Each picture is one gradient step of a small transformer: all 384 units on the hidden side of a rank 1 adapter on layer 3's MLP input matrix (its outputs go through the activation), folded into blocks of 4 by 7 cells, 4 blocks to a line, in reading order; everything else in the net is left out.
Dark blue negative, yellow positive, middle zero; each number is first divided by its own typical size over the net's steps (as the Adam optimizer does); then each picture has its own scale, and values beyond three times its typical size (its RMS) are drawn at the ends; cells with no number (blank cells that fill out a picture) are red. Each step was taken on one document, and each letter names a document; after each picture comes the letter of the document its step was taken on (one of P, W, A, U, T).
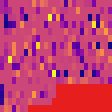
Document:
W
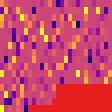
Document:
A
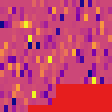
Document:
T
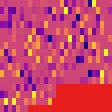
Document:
T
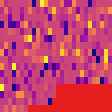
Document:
T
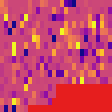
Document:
W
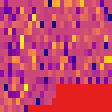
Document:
A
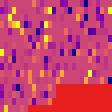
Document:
T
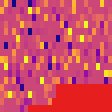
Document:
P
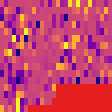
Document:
A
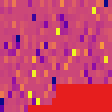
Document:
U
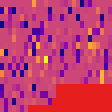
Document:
T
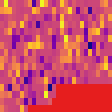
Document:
P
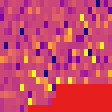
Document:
P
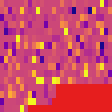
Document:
P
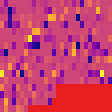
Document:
T
